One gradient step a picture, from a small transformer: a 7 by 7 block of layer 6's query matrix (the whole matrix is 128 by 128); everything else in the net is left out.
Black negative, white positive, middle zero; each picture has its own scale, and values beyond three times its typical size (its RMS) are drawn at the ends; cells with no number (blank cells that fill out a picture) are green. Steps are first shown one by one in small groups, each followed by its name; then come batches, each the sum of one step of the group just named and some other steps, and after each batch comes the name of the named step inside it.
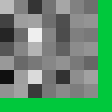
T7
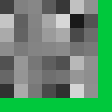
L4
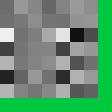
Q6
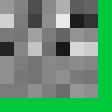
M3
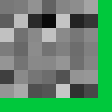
Q6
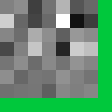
M3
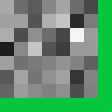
M3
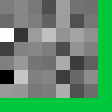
Q6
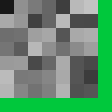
Q6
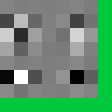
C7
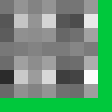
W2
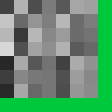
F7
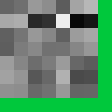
W2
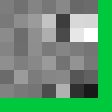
C7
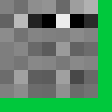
C7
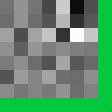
C7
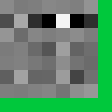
C7
